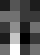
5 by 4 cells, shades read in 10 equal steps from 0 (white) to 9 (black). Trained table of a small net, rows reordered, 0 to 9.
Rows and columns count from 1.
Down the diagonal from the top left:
8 5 8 7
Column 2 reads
6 5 4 2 0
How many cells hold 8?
4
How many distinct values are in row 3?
4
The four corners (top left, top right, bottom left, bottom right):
8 8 5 5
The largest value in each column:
8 6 9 8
